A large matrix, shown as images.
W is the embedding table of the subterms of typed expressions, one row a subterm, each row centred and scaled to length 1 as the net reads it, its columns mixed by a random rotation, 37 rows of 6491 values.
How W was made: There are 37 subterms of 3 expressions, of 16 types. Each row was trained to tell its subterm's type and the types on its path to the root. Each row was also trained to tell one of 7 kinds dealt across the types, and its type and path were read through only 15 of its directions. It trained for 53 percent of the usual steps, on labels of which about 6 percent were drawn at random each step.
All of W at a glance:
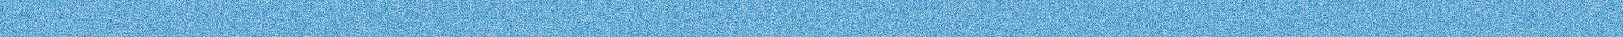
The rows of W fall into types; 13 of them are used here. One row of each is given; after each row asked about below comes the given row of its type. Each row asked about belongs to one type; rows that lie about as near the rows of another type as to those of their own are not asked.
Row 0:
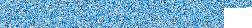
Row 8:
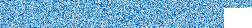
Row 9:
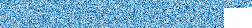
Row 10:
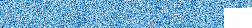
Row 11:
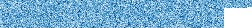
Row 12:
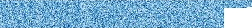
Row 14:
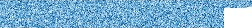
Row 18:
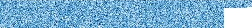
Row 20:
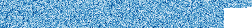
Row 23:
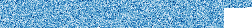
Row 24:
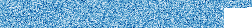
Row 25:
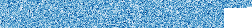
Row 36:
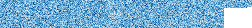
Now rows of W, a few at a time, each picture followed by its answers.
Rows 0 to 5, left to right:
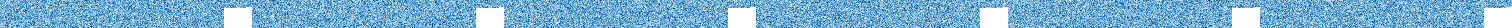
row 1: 12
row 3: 10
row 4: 0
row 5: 23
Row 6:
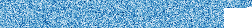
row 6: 9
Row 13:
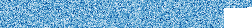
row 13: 24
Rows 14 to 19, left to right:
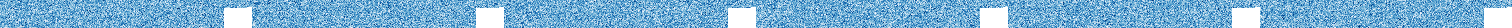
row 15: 18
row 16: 12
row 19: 20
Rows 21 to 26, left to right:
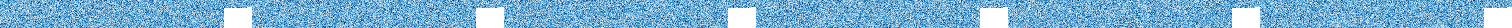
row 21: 36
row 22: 0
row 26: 11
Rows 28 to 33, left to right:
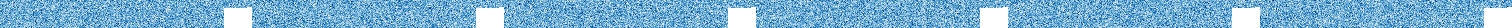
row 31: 8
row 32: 36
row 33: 24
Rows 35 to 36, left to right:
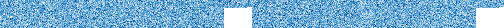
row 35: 25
